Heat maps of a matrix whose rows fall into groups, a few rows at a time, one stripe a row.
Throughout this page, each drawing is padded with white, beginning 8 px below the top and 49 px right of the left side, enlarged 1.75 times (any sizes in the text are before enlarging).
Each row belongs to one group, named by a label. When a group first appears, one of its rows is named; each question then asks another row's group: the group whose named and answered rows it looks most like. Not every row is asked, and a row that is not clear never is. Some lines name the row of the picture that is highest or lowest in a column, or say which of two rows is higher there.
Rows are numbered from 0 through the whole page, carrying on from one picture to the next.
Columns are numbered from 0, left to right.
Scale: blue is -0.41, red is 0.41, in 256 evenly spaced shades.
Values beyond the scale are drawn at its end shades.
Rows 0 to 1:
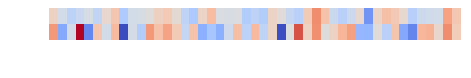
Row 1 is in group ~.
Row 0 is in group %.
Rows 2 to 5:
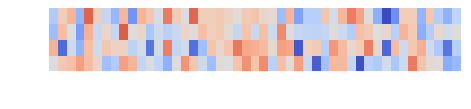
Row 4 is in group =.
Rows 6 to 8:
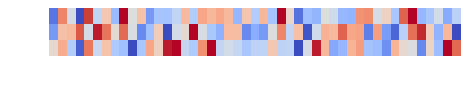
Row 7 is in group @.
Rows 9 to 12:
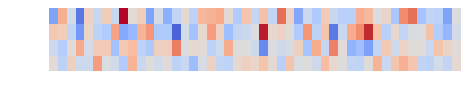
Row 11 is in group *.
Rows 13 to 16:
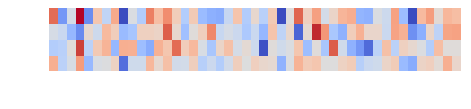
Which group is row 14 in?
%
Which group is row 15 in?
*
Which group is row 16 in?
~
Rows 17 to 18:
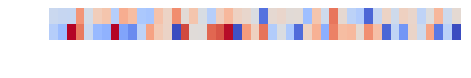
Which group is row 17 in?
*
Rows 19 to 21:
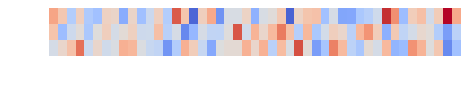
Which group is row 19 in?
%
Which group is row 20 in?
=
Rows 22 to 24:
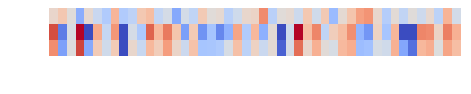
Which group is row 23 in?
~
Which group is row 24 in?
~
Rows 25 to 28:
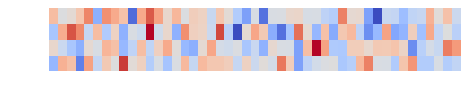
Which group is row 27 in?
%
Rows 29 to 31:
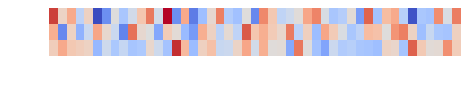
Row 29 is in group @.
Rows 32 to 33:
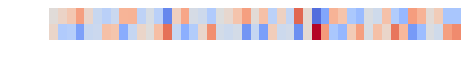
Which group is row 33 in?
%
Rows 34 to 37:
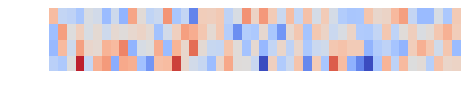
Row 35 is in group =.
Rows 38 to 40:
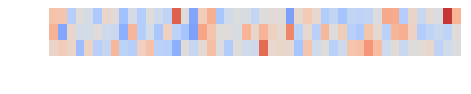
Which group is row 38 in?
%
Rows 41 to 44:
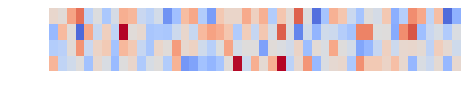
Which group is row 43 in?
*
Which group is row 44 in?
=
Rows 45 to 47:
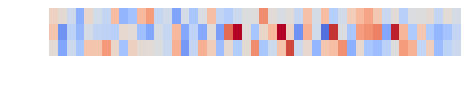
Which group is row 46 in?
=
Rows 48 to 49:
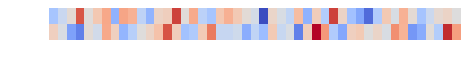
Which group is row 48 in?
*
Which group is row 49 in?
%
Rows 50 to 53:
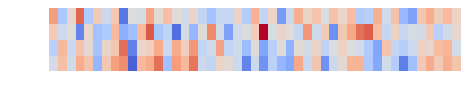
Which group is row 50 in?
~
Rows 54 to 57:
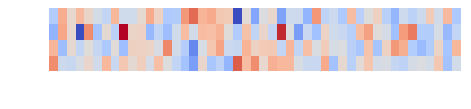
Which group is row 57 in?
=
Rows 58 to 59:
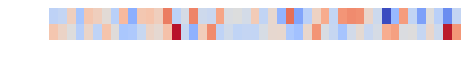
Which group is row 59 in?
%
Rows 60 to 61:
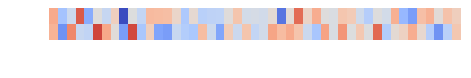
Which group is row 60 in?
~
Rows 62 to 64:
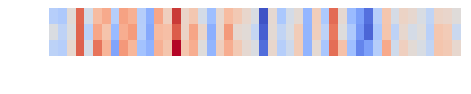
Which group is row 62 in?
*
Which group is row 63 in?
*
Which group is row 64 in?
*
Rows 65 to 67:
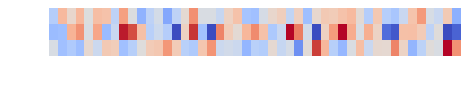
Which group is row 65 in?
@
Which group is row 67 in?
%
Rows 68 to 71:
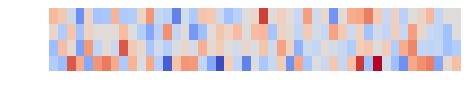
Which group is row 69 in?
=
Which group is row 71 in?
@
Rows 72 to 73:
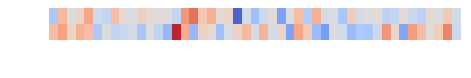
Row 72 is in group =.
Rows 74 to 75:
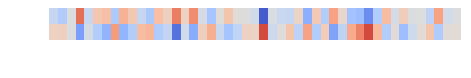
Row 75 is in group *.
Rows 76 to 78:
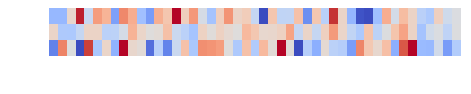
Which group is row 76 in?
*
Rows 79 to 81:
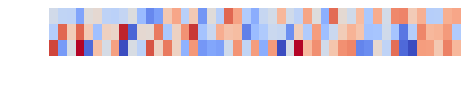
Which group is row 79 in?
=
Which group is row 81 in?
~
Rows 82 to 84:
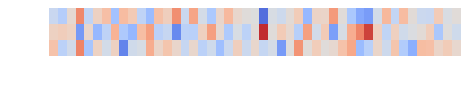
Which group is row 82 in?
*
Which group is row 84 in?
~
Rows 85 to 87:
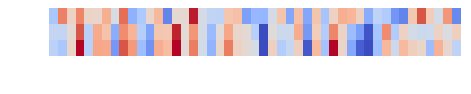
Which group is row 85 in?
@
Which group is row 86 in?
*
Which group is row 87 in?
*
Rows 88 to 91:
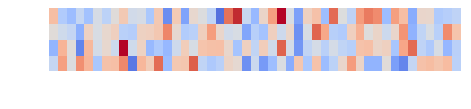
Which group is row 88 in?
=
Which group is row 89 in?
%
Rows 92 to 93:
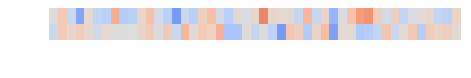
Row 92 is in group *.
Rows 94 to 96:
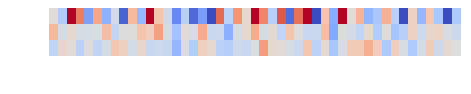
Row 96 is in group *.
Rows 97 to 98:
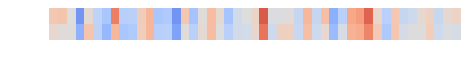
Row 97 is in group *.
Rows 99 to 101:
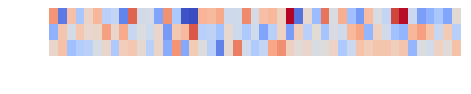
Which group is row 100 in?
@
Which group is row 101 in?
=
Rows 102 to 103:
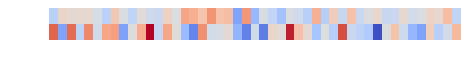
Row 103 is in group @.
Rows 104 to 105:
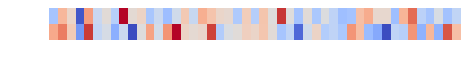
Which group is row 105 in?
%
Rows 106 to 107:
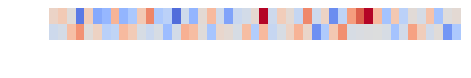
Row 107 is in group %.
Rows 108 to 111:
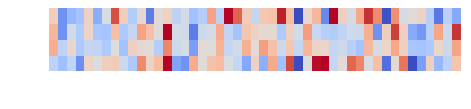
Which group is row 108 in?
=
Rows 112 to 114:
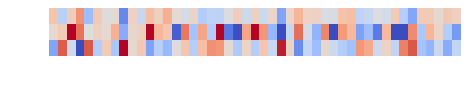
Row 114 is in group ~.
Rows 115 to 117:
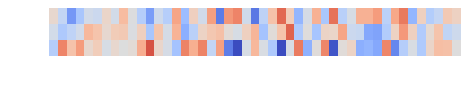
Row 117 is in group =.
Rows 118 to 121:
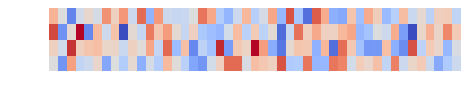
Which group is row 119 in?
~
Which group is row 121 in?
=
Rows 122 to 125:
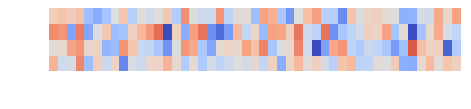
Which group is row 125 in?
~
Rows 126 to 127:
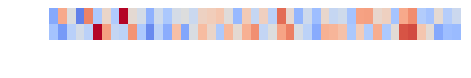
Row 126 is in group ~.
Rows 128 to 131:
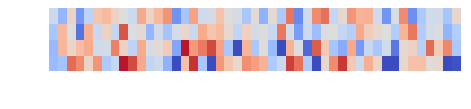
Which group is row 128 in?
%
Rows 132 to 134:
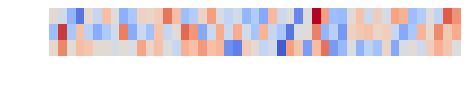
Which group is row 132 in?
%
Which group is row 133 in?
@
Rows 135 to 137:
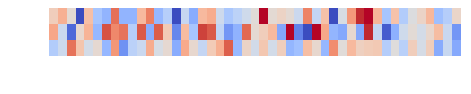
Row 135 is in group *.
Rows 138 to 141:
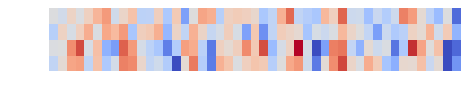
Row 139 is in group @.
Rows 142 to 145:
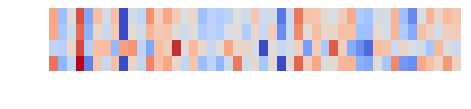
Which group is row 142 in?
~
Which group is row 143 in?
~
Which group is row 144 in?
*
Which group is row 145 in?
~
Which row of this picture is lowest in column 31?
144
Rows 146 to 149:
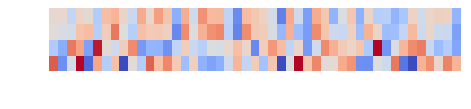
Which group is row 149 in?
~
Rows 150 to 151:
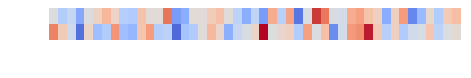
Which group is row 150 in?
%
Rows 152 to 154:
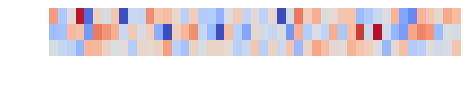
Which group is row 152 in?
~
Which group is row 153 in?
@
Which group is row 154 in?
%
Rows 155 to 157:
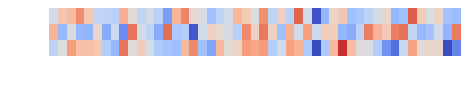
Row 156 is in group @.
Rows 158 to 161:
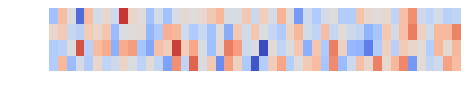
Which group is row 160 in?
*
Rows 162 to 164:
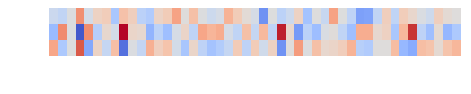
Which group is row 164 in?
~
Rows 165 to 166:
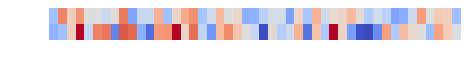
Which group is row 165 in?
@
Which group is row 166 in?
*
